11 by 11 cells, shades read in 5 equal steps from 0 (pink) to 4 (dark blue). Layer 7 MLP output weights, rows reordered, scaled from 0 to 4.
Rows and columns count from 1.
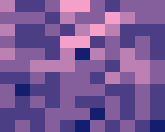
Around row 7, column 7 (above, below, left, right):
2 2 2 1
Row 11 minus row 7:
0 -1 1 -1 1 2 -1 2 0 2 2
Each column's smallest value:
1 2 1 1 0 0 0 0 1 1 2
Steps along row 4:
up same same down same up down up down up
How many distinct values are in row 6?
3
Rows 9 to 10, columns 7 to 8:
3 2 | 4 2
